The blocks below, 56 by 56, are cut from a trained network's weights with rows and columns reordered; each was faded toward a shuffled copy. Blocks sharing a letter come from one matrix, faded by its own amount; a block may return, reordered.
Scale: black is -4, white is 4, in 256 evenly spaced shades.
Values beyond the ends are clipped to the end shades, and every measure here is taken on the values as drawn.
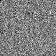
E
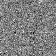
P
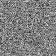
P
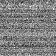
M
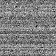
M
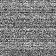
M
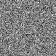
E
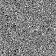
P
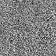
E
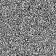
E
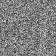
E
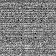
M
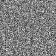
E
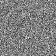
E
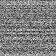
M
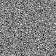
P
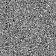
P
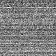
M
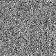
E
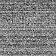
M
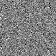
P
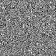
E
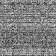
M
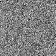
P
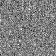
E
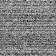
M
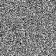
E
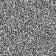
E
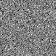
P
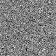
P
